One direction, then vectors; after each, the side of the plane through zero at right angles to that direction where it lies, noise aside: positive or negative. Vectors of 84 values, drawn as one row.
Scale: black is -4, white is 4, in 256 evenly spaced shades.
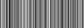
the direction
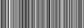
negative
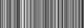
positive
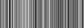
positive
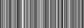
positive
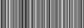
negative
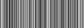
positive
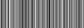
negative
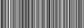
negative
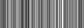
negative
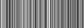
positive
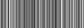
negative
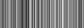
negative
